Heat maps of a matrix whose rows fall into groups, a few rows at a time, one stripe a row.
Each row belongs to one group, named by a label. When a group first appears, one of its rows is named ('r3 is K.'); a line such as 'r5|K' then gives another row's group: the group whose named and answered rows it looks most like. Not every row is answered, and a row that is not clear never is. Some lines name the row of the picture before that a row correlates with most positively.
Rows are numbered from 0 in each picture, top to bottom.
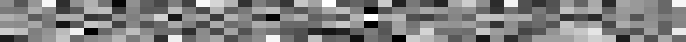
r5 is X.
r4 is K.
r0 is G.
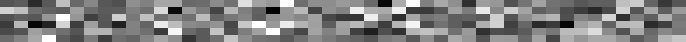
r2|X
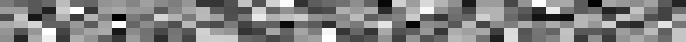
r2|G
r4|G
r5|G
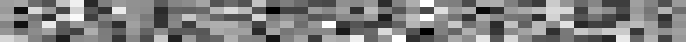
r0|K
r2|K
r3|G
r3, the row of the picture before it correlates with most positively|5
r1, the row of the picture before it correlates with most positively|5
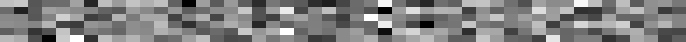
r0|K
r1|G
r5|K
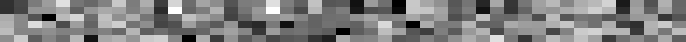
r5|K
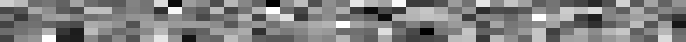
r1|X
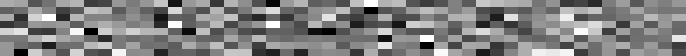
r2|G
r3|X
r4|K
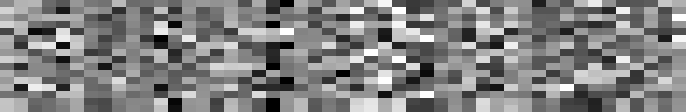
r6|G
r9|G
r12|G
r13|K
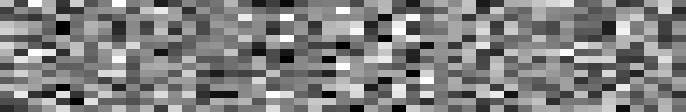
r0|G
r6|K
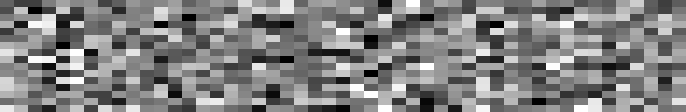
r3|G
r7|K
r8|G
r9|K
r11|K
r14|G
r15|K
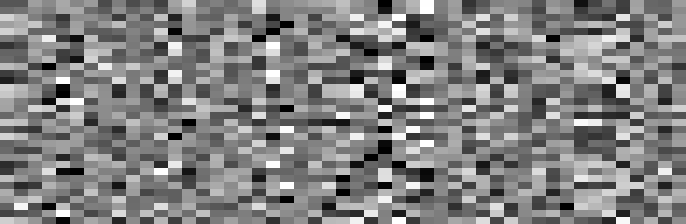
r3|G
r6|X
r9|K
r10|X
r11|X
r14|K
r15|G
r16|K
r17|K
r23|X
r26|G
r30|X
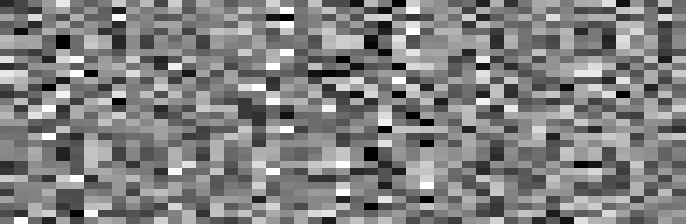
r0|X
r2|G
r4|G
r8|K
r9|X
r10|K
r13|X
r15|G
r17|K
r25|K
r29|X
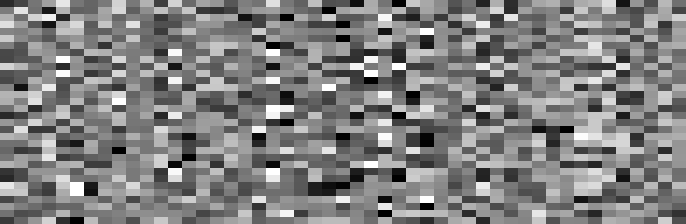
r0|X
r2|G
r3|K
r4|K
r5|K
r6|G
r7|X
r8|X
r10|X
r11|X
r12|G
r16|X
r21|G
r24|X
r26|K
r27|K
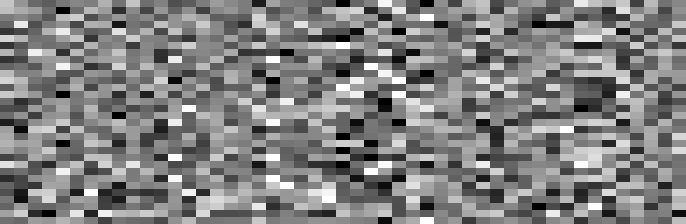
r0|K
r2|K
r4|X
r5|K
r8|X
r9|X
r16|G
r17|X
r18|G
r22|X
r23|K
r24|X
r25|X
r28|G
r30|K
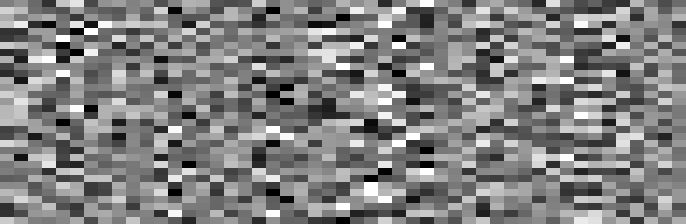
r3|K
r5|X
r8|G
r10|X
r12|G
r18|X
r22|G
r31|K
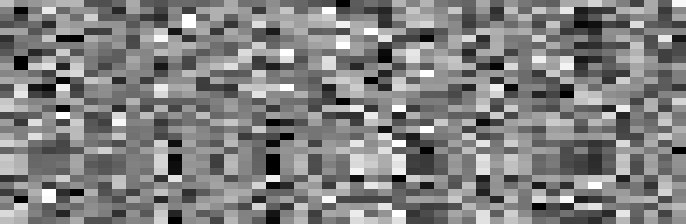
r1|G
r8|G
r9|G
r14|K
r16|X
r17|G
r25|X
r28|G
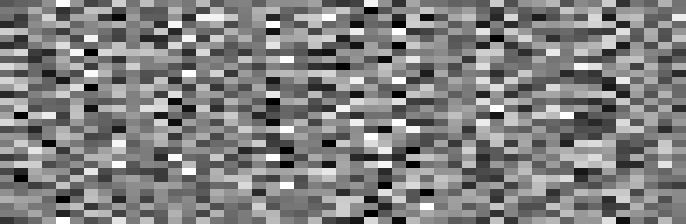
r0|X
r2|G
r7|K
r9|K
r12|K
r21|G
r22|X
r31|X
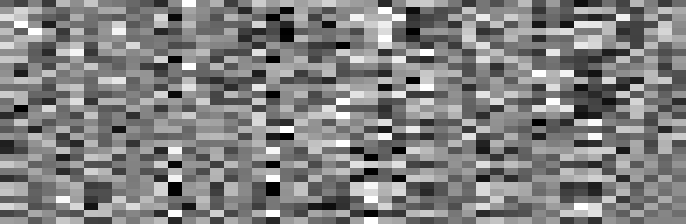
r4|G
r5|G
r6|K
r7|K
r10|G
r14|K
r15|G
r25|X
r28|X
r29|K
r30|X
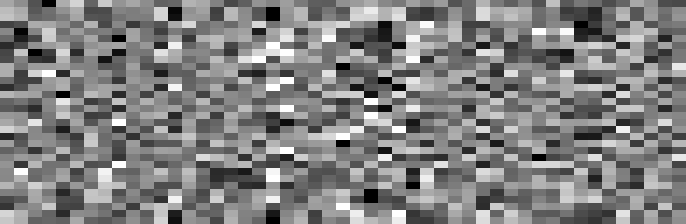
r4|G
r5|G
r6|X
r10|G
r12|X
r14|X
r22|G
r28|X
